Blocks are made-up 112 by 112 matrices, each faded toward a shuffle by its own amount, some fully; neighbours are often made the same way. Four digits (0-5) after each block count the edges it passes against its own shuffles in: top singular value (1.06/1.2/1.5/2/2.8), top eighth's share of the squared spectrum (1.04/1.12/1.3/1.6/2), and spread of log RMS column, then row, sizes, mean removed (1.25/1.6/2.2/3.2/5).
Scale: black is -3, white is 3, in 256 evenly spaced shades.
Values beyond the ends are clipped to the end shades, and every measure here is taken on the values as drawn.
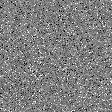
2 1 0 0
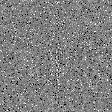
3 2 1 1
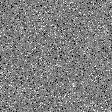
0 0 0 0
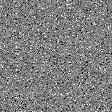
3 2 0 1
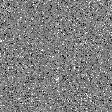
3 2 1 0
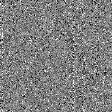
1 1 3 0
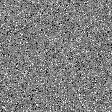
0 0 0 0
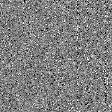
1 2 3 0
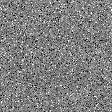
0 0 0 0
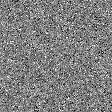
0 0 0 0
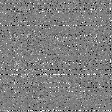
3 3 2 3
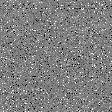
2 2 1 2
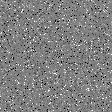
0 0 0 0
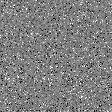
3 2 0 1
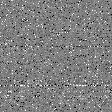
3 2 0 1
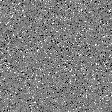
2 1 0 0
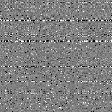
5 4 2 3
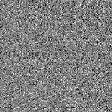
4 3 2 2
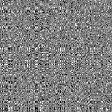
5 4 3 3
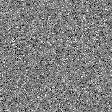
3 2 0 0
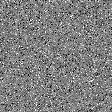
3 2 0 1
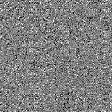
4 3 2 2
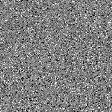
3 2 1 1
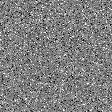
2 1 0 0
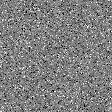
2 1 0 0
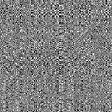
5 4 3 3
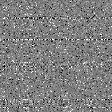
4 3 1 3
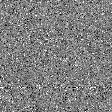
1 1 0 2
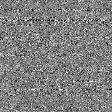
2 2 0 4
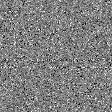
1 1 0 2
